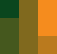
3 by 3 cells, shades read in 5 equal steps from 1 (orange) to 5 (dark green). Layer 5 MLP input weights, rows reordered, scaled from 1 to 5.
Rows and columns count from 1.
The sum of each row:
9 8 9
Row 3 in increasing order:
2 3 4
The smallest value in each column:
4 3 1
